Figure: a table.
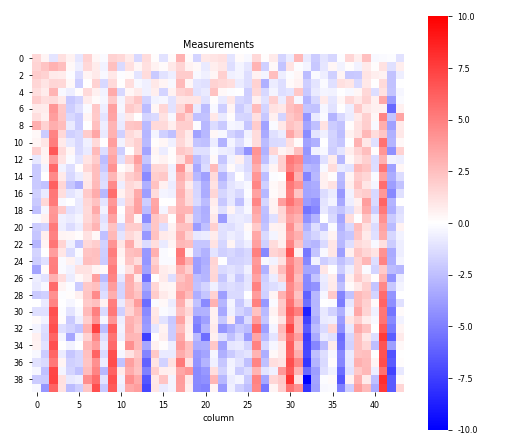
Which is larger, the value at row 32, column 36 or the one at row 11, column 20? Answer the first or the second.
the second
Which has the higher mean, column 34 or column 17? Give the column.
17
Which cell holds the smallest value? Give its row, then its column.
38, 32
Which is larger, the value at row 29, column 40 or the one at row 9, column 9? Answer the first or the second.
the second
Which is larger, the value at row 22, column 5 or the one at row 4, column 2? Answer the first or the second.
the second
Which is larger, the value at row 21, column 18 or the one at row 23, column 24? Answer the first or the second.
the first
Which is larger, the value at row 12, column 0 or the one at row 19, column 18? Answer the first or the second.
the second
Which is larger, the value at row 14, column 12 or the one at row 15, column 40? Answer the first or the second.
the first
